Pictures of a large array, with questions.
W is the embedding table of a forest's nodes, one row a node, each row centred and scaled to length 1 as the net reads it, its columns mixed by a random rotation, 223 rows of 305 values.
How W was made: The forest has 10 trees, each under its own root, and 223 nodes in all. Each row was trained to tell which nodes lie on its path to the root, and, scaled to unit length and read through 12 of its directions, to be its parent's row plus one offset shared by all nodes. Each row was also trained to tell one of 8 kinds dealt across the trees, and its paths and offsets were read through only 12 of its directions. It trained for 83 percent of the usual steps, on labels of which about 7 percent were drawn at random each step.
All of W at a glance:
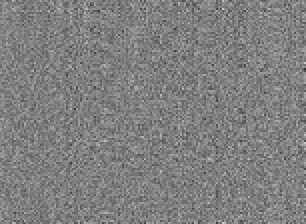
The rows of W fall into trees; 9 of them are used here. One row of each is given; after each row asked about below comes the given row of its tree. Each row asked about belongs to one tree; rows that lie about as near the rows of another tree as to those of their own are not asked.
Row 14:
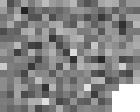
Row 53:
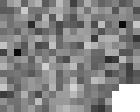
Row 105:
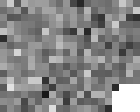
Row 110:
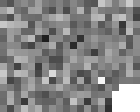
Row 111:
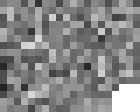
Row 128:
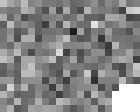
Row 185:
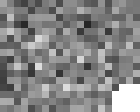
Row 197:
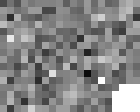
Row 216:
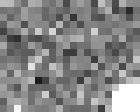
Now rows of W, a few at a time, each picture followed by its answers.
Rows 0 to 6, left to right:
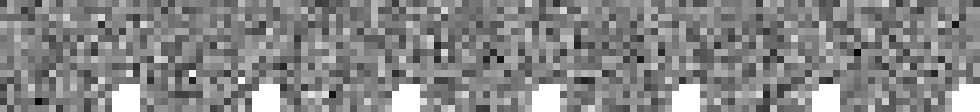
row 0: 111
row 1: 14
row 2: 128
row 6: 128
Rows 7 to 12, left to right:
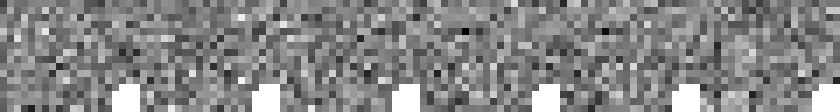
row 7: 105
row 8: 197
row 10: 111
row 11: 111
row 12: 128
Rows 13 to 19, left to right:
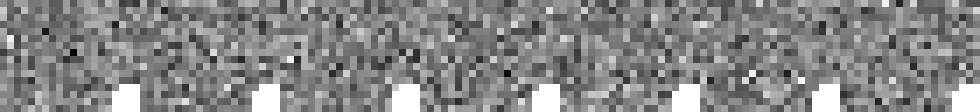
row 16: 128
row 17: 128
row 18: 14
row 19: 111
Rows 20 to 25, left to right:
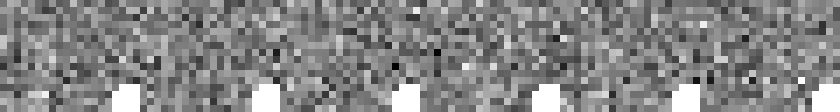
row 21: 128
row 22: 111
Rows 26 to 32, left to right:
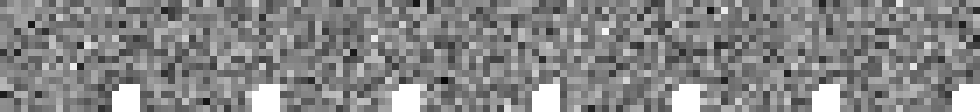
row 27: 185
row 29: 14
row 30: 105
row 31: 53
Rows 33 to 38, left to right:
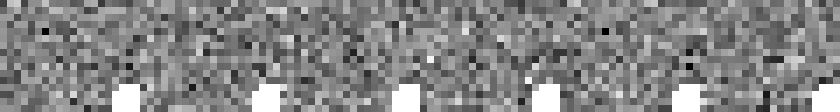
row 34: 128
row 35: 128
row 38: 105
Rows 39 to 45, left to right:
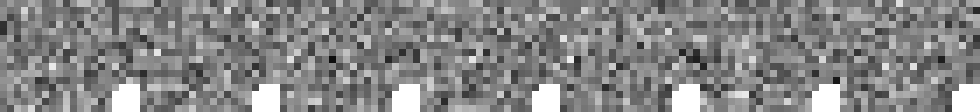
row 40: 185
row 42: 197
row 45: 14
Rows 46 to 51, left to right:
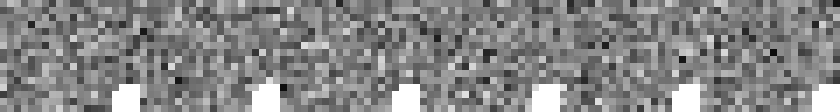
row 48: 111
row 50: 14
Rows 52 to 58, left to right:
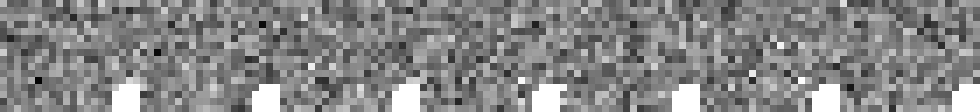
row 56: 216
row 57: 185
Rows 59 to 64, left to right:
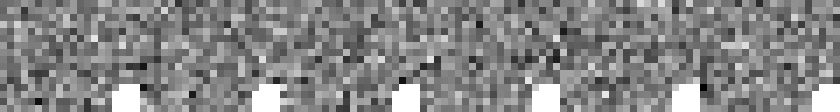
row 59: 111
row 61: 105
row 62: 128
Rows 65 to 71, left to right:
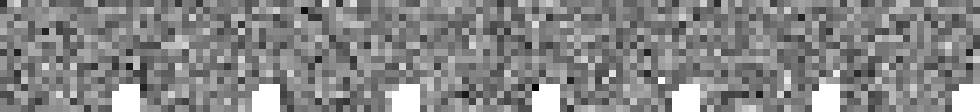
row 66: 111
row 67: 111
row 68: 110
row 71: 185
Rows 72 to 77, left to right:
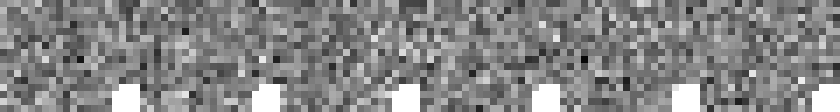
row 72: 216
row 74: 185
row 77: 111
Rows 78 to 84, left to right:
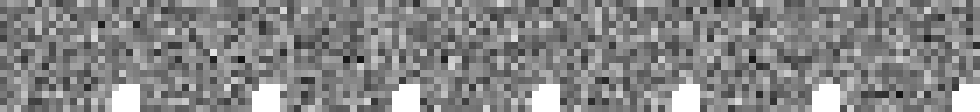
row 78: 111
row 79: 14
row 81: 111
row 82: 111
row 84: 14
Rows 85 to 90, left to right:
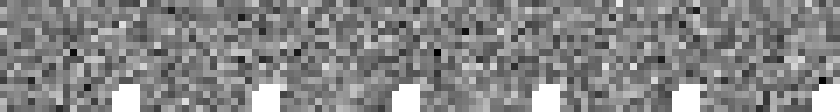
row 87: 53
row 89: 14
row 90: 105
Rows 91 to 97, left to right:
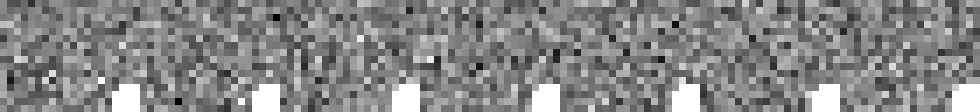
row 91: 14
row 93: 185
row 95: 128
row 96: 111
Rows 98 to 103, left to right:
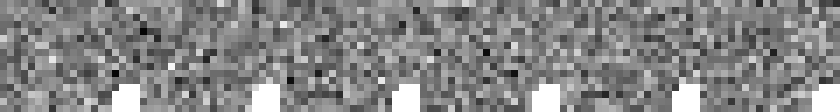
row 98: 197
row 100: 14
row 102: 14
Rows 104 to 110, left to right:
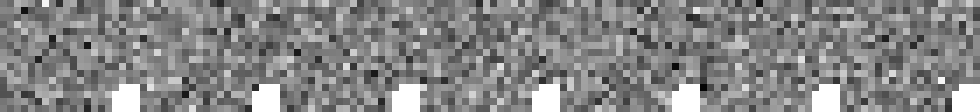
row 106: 197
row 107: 185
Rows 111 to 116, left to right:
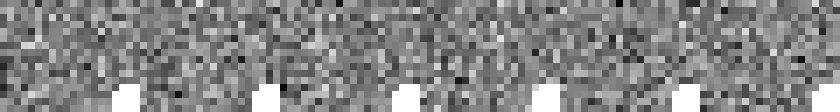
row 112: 14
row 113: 111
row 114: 185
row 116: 14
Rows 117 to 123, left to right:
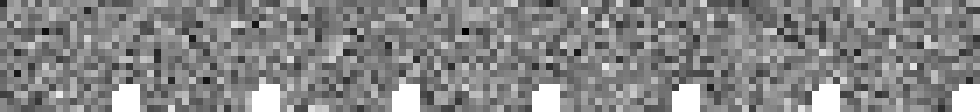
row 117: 111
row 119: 128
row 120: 111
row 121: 53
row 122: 14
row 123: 110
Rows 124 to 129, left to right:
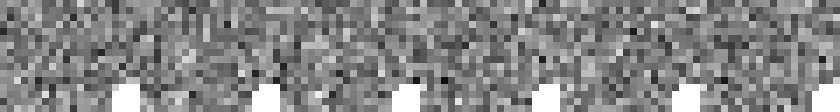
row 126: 128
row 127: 14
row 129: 14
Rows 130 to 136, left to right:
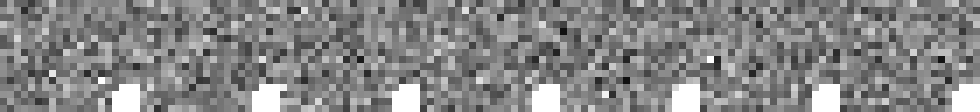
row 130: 185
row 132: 53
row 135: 128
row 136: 14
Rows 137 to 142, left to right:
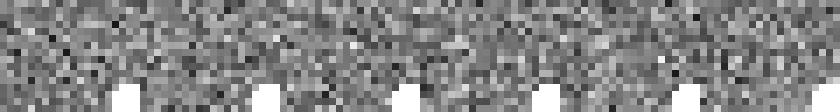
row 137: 128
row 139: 111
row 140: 111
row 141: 197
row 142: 185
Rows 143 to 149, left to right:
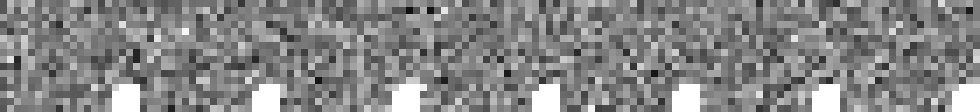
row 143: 128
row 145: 14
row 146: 53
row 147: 197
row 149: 216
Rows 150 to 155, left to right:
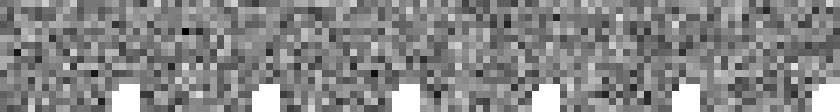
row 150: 197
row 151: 111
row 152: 197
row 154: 110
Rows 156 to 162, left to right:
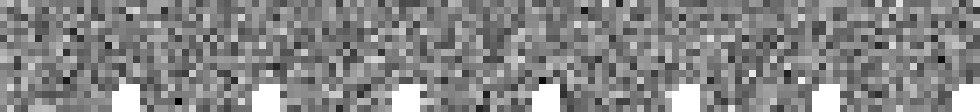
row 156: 128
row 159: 105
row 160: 111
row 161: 197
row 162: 14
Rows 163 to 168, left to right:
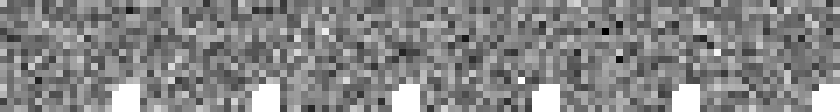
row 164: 216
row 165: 105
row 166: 110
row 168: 185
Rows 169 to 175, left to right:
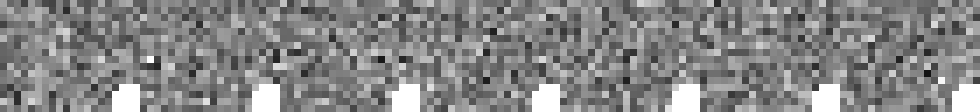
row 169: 110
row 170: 128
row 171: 14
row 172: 128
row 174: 185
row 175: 128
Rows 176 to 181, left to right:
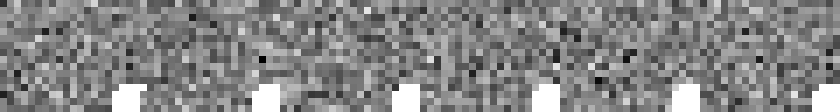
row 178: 14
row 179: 128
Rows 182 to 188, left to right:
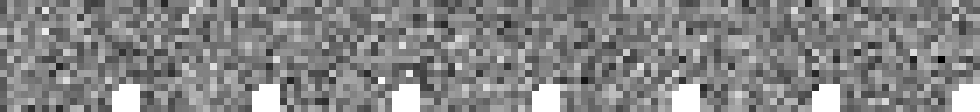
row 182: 105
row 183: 185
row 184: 111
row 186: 185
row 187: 197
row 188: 14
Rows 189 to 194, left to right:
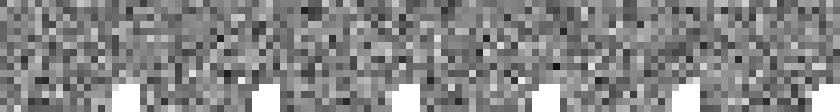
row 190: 197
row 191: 185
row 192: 185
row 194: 110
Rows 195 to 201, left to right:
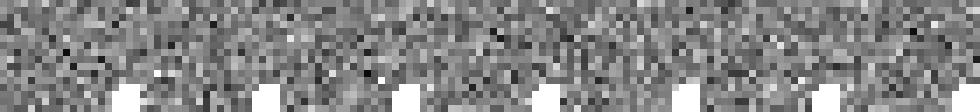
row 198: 128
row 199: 185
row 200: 185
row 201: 128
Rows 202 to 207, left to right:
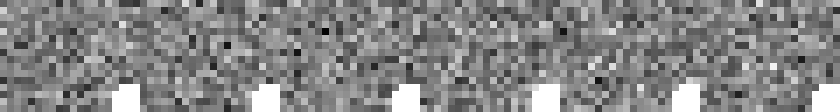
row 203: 111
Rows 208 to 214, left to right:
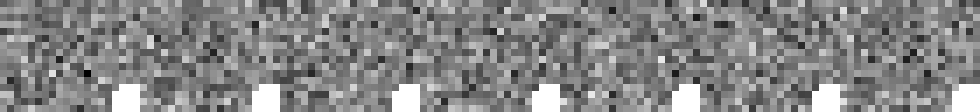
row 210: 185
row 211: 197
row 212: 197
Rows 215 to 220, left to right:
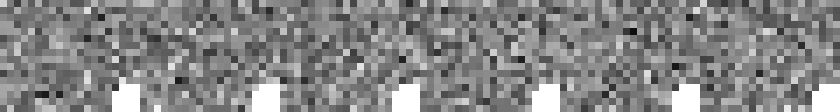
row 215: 14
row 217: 185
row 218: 14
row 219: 111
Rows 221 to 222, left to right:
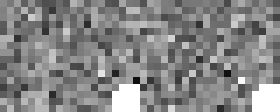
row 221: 128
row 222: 128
